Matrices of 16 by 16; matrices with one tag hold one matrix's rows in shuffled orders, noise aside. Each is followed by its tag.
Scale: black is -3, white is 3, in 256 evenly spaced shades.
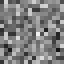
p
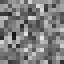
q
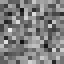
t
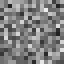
p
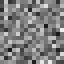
p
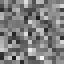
q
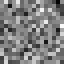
p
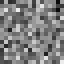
p
